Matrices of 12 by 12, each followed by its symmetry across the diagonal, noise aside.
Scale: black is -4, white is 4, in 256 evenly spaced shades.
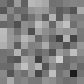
symmetric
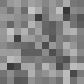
symmetric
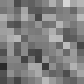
antisymmetric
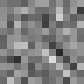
antisymmetric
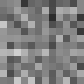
antisymmetric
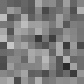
neither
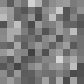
neither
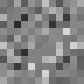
symmetric
